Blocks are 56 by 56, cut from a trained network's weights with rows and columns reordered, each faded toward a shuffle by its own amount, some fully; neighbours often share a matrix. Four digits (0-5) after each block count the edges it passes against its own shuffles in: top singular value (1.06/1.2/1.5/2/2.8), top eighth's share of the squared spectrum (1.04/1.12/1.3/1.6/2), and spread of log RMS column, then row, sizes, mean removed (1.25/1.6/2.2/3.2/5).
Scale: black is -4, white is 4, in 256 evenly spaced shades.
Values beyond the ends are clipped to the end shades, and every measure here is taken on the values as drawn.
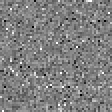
1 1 0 1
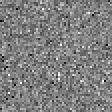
0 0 0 0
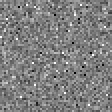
0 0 0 0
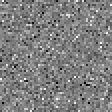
0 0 0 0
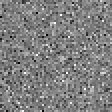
1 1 0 0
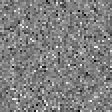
0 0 0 0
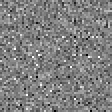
2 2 0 1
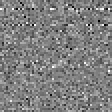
3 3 0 2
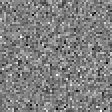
1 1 0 1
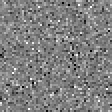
0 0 0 0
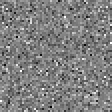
0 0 0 0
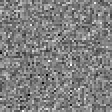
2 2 0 0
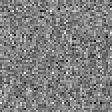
3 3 0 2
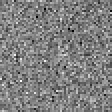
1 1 0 0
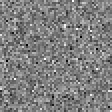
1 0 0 0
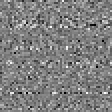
3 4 0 3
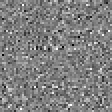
3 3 0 2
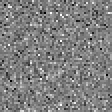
1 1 0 0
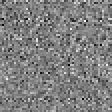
3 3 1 2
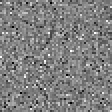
2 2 0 1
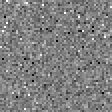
1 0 0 0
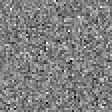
0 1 0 0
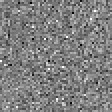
1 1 1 0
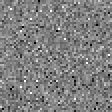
1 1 1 0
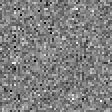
2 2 1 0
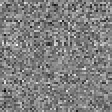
4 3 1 2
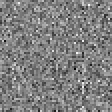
3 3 1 1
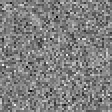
3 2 0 1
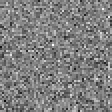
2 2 0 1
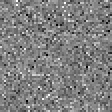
2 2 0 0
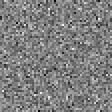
2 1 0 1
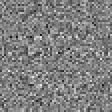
3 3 1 2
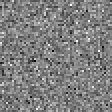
1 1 0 0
